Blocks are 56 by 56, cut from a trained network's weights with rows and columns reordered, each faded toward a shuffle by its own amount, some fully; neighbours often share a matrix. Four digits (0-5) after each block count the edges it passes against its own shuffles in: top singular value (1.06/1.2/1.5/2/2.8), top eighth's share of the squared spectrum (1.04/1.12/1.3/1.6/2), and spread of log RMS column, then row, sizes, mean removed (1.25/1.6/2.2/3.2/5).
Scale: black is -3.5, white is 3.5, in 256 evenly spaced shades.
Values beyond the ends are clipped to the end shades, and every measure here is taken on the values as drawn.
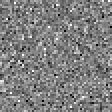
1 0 0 0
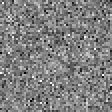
1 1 0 0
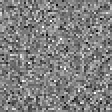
2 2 0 1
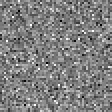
2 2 0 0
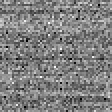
3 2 0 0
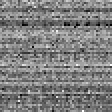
4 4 1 3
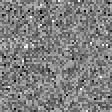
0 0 0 0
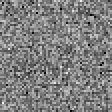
1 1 0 0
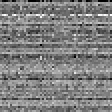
5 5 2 3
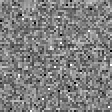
1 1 0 0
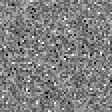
0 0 0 0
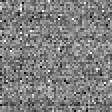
2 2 1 0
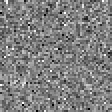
0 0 0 0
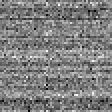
4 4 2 2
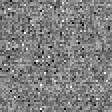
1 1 0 0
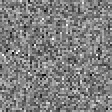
0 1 0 0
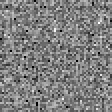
1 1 0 0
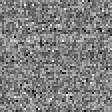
2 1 0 0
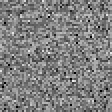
1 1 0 0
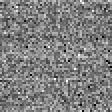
1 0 0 0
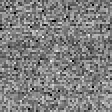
2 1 0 0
